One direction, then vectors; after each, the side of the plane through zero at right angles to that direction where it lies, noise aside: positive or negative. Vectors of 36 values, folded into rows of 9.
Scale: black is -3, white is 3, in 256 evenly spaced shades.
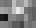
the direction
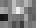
positive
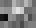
positive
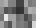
negative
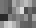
positive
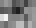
negative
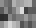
positive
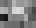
positive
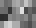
positive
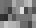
positive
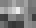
positive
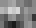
positive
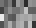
negative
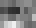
negative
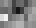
negative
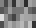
negative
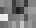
negative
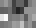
negative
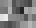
negative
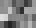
negative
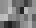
negative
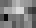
positive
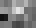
positive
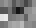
negative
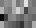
positive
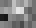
positive
